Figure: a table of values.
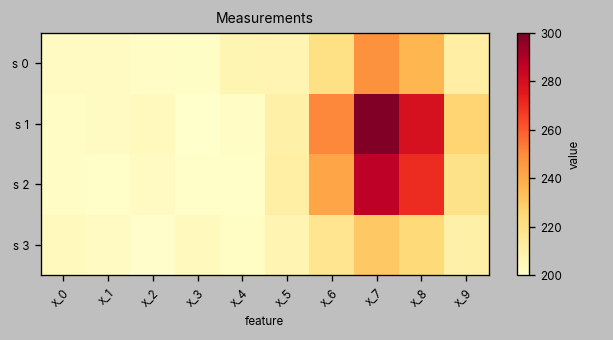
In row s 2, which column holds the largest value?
x_7
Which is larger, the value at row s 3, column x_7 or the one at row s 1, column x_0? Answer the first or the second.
the first
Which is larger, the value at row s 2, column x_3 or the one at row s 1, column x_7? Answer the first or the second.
the second
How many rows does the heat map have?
4
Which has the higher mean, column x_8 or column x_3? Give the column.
x_8
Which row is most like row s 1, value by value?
s 2
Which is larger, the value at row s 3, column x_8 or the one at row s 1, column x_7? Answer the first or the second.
the second
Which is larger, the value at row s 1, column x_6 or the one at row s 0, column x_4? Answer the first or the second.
the first
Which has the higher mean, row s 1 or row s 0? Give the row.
s 1
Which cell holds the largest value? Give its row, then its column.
s 1, x_7
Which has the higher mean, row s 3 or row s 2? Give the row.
s 2
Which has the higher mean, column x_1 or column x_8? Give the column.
x_8
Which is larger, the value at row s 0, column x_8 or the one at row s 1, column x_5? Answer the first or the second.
the first
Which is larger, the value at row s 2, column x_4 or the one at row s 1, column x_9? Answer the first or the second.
the second
